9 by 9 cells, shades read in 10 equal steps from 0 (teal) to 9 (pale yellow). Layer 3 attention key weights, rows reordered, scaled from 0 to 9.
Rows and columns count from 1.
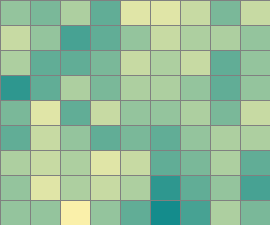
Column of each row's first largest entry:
5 1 5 3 2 2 4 2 3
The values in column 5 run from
3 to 8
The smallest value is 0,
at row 9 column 6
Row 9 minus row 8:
0 -3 3 -2 -3 -1 -1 1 2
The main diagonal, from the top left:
5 5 3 4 5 3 4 5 4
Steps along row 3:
down same up up down up down up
